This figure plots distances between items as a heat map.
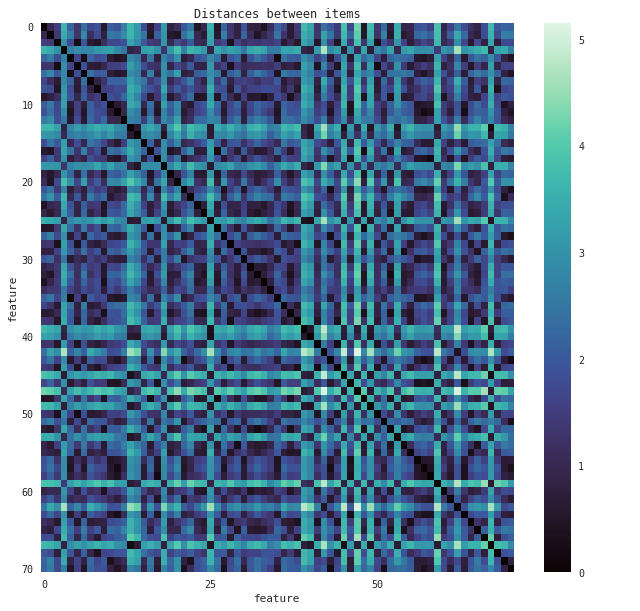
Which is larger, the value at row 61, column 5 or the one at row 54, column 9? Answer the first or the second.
the first
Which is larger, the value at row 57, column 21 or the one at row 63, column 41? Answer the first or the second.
the second
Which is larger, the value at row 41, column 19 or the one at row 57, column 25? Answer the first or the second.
the second
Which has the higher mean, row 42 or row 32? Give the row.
42
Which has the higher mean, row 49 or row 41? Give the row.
49
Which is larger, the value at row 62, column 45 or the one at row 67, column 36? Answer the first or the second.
the first
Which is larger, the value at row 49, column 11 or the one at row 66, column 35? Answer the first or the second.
the first
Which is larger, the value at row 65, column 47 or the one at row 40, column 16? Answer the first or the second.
the first
